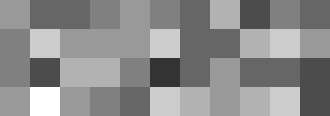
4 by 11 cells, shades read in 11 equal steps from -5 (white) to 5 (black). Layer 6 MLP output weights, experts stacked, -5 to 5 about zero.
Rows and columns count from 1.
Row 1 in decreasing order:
2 1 1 1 1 0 0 0 -1 -1 -2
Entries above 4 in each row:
0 0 0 0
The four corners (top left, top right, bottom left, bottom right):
-1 1 -1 2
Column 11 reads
1 -1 2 2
